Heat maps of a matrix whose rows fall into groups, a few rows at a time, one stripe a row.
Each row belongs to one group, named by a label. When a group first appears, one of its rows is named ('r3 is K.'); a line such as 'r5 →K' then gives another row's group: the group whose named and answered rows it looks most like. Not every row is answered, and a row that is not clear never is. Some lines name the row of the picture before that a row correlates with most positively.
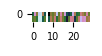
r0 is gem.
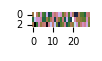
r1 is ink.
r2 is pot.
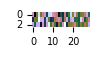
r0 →pot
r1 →gem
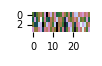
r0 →pot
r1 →ink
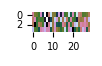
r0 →pot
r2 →pot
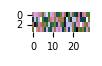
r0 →gem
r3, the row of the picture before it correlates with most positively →1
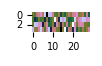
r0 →pot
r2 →ink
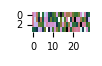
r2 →gem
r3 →gem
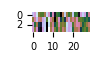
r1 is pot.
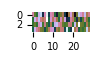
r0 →gem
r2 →ink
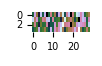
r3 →ink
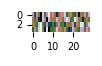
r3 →gem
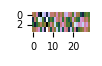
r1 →gem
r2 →pot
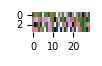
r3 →pot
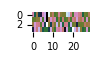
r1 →pot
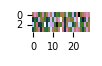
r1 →ink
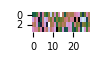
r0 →ink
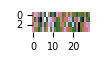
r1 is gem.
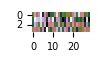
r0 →ink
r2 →pot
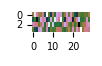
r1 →ink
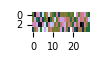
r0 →pot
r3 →gem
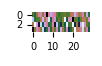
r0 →pot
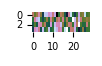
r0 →gem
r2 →ink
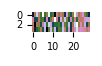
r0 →pot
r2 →pot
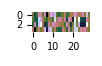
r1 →ink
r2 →ink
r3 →pot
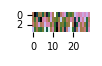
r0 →pot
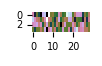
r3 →pot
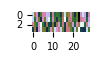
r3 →ink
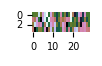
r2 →gem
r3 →pot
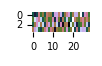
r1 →ink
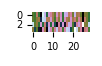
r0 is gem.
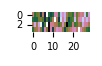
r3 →ink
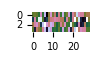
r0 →pot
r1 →ink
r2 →gem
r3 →pot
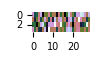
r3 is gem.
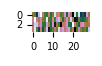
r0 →ink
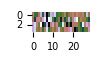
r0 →pot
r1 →pot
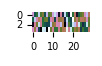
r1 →ink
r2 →ink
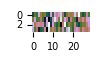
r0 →ink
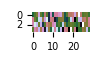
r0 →ink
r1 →gem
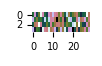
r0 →ink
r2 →ink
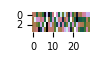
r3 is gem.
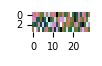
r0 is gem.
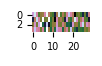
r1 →pot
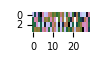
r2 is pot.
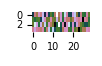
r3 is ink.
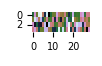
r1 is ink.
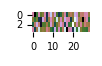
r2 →ink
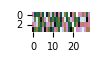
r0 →pot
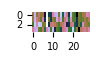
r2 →gem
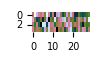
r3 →gem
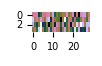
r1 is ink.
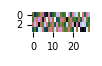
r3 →ink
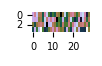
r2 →pot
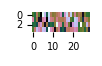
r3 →pot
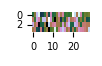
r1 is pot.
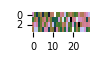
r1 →pot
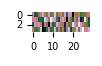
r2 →ink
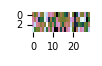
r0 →gem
